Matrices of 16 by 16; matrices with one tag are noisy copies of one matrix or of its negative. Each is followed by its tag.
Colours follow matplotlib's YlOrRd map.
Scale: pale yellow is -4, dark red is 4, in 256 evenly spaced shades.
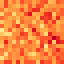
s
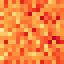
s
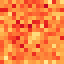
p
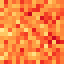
s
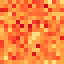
p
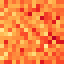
s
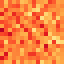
s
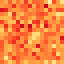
p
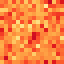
p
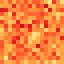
p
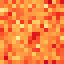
p
